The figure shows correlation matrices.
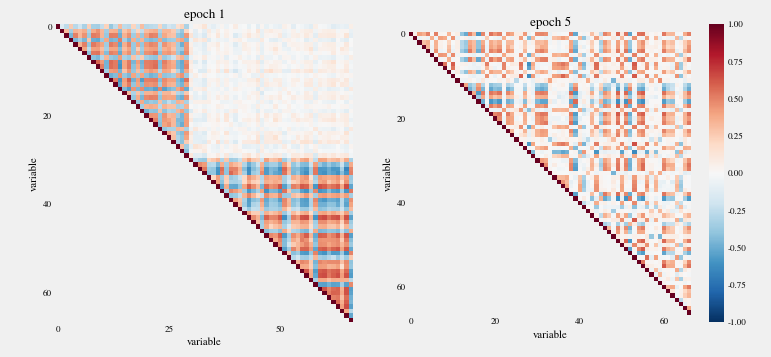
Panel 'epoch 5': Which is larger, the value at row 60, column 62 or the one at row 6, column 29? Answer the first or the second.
the first
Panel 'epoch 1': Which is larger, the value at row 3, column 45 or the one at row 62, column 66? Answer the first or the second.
the first
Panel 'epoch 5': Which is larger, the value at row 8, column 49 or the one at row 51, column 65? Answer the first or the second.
the second
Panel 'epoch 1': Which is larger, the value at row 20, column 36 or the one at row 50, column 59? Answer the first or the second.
the second
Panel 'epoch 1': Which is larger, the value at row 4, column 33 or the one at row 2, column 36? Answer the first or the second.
the second
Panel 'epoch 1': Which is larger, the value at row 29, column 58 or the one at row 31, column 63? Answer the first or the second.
the first
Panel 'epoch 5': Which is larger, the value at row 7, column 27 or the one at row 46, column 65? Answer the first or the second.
the second
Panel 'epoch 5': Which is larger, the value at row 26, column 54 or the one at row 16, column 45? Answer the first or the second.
the second
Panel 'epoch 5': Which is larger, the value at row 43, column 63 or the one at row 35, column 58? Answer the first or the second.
the second
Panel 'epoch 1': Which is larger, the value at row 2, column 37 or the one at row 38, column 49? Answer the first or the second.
the second
